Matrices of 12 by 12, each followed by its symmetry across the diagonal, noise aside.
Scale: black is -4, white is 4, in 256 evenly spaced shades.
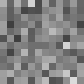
neither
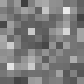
symmetric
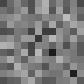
symmetric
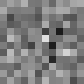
neither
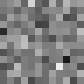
antisymmetric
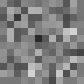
symmetric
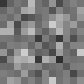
symmetric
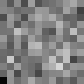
neither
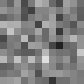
antisymmetric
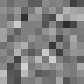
antisymmetric
